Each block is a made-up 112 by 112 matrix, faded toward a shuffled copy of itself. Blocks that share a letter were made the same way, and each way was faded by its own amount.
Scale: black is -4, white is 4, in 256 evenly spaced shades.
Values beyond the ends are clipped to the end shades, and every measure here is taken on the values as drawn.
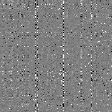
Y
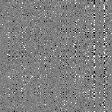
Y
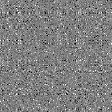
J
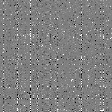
Y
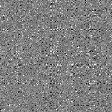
J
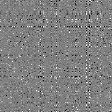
Y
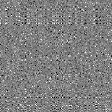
J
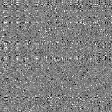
J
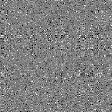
J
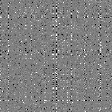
Y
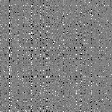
Y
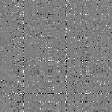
Y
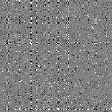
Y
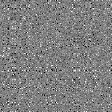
J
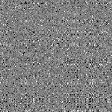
J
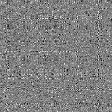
J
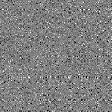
J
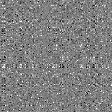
J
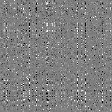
Y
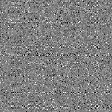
J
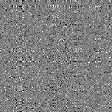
J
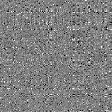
J
